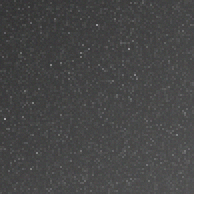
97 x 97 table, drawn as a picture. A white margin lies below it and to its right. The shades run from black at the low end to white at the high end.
No row or column stands out. The values are skewed, with a long tail toward high values. Overall the values sit about 30% of the way up the scale. The grain is fine, like static. There is an overall slope up to the bottom right.
